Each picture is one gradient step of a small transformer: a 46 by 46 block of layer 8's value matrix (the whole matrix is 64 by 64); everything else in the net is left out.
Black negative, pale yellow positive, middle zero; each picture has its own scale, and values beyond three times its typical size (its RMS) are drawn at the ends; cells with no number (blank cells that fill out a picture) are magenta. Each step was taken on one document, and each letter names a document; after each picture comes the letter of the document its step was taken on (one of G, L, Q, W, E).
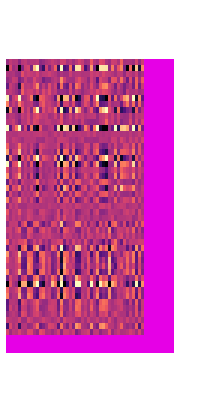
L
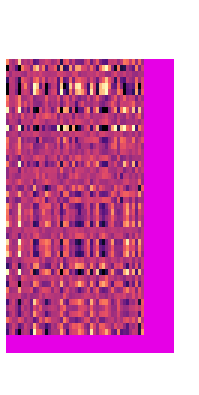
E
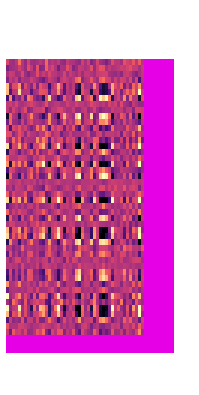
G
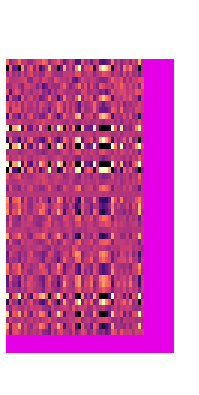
G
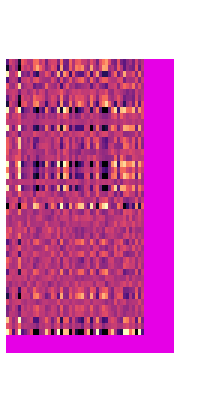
E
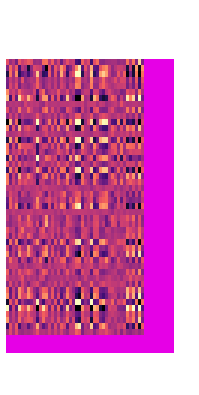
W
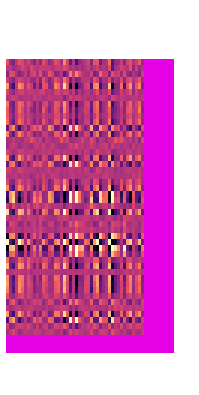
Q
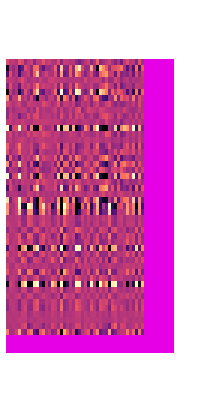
L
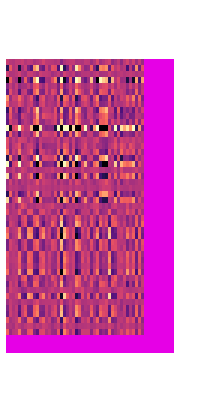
L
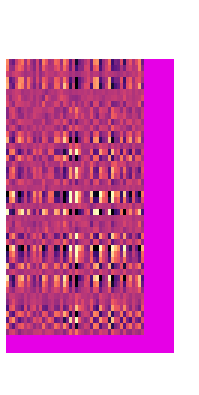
Q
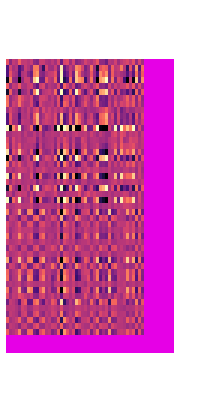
L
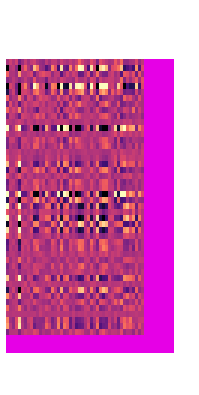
E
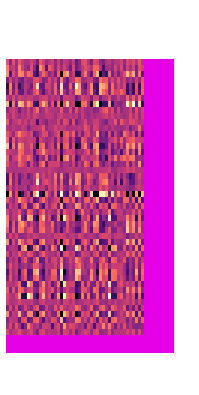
L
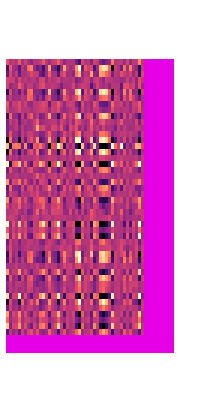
G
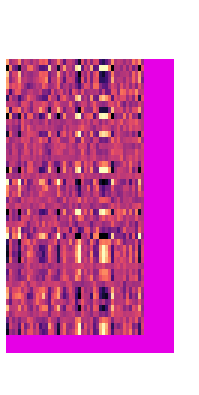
G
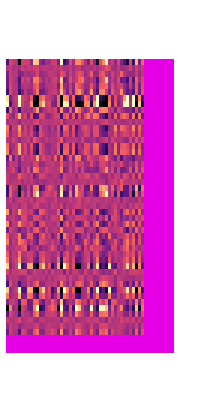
L
